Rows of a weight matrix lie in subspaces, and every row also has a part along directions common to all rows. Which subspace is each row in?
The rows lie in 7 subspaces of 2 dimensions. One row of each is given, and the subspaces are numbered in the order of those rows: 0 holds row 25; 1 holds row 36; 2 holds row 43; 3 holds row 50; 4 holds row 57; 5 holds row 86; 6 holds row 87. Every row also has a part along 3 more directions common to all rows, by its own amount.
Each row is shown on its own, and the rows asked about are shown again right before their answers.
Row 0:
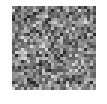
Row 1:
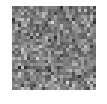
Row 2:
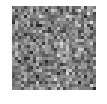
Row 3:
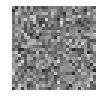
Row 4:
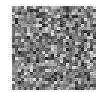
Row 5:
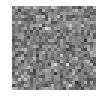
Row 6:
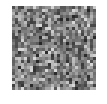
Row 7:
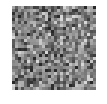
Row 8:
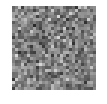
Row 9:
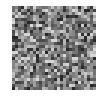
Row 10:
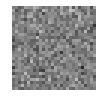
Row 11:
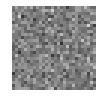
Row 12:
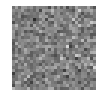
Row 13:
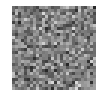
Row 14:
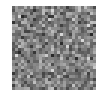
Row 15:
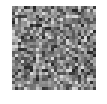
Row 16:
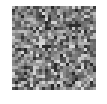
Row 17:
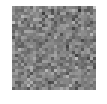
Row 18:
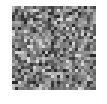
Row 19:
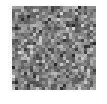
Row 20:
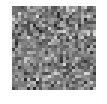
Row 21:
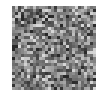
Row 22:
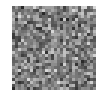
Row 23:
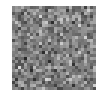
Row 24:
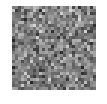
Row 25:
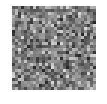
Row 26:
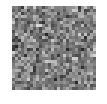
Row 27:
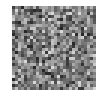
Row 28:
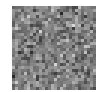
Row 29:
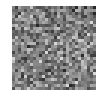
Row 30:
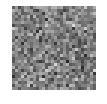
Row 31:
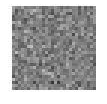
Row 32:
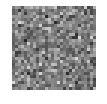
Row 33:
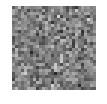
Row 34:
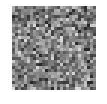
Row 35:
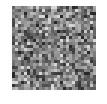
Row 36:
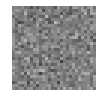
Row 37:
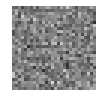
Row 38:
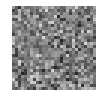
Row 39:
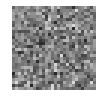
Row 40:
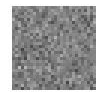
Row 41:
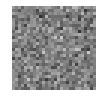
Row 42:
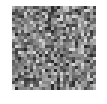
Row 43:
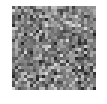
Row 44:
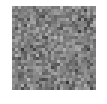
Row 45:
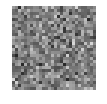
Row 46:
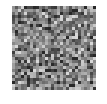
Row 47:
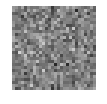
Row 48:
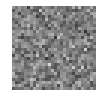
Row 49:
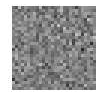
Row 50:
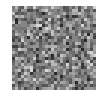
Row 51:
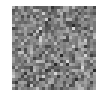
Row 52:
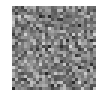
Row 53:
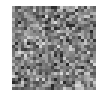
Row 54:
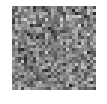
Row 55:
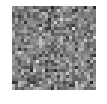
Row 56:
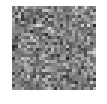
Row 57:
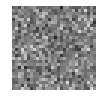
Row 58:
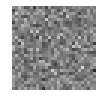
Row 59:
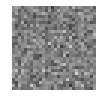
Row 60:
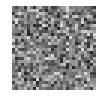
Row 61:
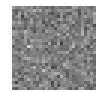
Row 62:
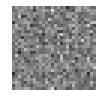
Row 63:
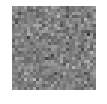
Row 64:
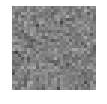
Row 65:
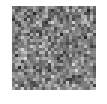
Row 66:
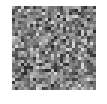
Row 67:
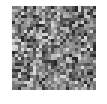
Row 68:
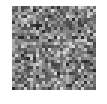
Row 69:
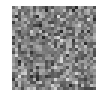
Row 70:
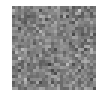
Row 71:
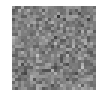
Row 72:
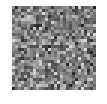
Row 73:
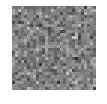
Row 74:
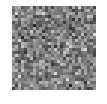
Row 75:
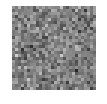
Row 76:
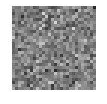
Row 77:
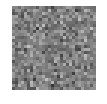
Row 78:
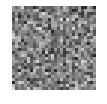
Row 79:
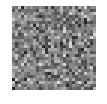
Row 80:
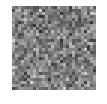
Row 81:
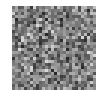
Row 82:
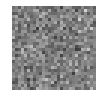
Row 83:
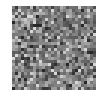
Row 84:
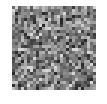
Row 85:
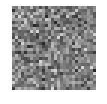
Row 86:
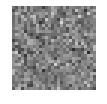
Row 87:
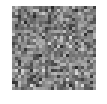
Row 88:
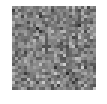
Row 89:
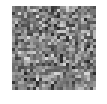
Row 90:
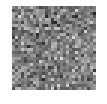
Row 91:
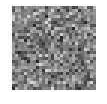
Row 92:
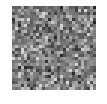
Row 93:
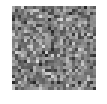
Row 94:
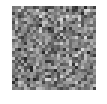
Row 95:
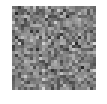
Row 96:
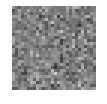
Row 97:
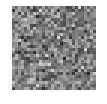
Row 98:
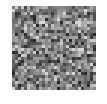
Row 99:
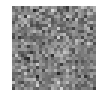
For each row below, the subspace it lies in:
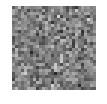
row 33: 6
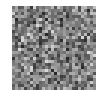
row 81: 1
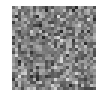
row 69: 6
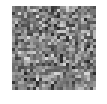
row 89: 3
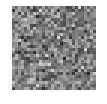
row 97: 3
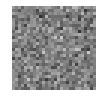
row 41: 4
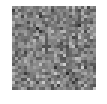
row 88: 1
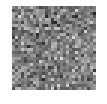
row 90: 2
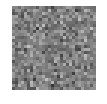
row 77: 4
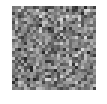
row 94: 4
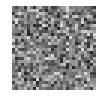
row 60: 3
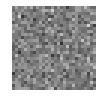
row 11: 0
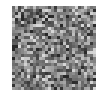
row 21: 0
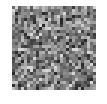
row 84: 5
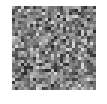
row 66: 6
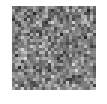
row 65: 4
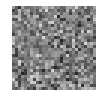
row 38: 6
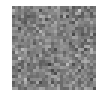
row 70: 5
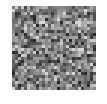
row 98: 5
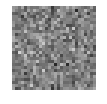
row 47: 5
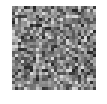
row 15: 2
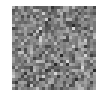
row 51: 2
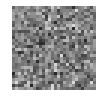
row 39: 3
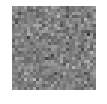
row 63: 3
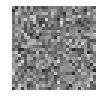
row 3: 5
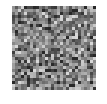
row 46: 1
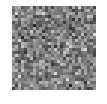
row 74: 6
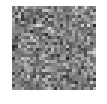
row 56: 0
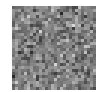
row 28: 2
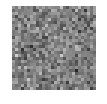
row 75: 4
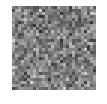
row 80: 1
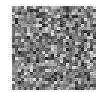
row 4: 3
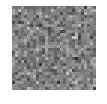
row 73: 1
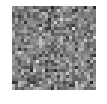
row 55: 6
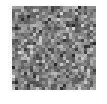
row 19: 2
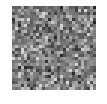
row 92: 4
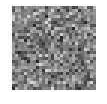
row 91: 4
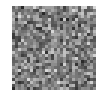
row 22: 3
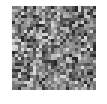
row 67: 5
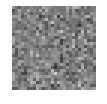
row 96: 6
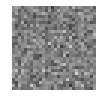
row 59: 6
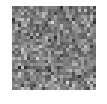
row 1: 4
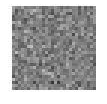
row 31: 0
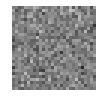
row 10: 1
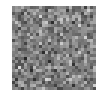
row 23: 4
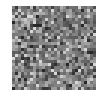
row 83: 1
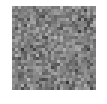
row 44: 4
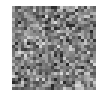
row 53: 1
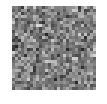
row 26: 5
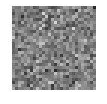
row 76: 0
